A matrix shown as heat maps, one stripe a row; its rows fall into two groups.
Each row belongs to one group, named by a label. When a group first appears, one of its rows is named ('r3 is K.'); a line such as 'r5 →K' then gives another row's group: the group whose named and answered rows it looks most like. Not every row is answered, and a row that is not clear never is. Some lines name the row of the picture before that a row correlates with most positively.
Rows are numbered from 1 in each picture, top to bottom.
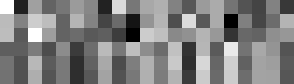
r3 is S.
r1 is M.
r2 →S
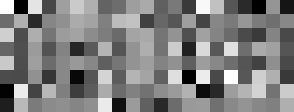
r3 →M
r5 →M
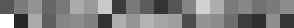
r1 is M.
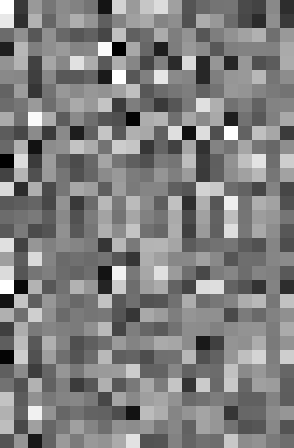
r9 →S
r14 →M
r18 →M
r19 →S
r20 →M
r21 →M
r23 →S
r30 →S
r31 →M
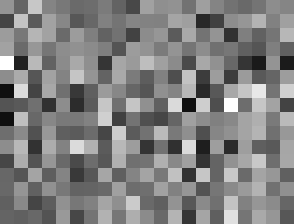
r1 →S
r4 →M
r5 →M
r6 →S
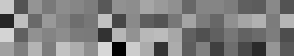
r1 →M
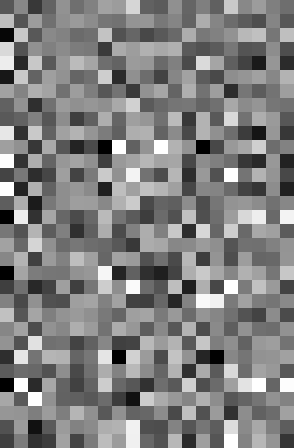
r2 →M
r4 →M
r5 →M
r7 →S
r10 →M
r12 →M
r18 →S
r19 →S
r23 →M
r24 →S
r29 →S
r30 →S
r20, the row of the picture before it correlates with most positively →2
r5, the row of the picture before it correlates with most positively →1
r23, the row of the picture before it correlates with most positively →1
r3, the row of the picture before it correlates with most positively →2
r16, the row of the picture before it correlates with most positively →2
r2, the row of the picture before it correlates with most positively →1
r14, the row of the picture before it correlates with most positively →1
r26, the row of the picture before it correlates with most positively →2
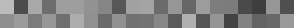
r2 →S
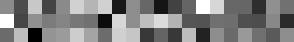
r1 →M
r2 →M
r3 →S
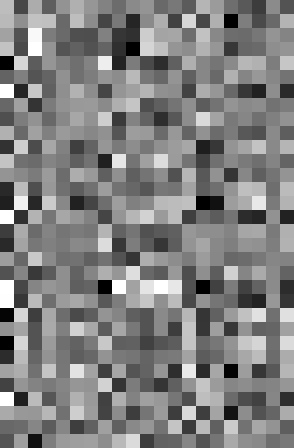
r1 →M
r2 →S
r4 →S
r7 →M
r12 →M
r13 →S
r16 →M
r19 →S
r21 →M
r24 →S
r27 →S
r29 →M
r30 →S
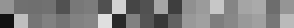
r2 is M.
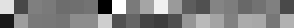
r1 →M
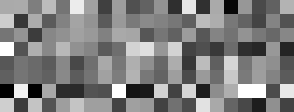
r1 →S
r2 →M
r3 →S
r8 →M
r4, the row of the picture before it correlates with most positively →1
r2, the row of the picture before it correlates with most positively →1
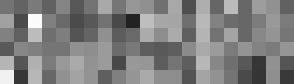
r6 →M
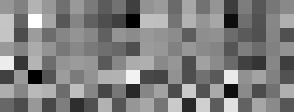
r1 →S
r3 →M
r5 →M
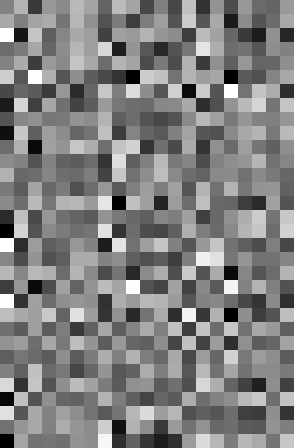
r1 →S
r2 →S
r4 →M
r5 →S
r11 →S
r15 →M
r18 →M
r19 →M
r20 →S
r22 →M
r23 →S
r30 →M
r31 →M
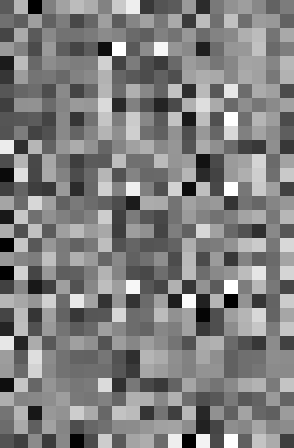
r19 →S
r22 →S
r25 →M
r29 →M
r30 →S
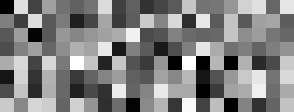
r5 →S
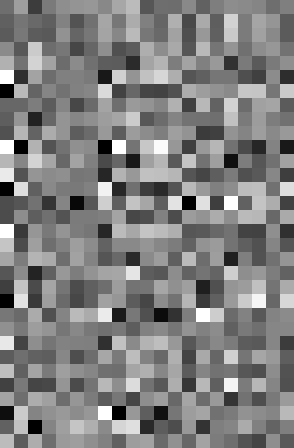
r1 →S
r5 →S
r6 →M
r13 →M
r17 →M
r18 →M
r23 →M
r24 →S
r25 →M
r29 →S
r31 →S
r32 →M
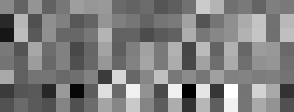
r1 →M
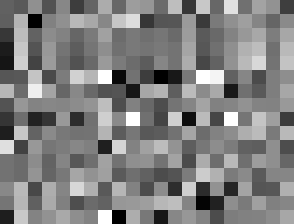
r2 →S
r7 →S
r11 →M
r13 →M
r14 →S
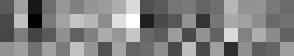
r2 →S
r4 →S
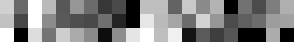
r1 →S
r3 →M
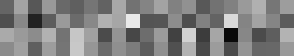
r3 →S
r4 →S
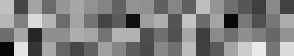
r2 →S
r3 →S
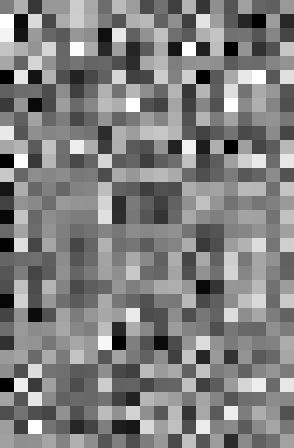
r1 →S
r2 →M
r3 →M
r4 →S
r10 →M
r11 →S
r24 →M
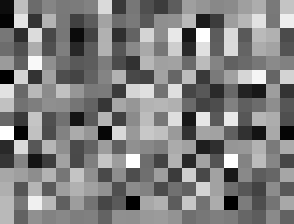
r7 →M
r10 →M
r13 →S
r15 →S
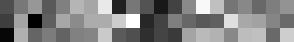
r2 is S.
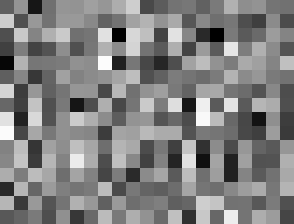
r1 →S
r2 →M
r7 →M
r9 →M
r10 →M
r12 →S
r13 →S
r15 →M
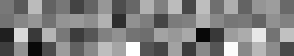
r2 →M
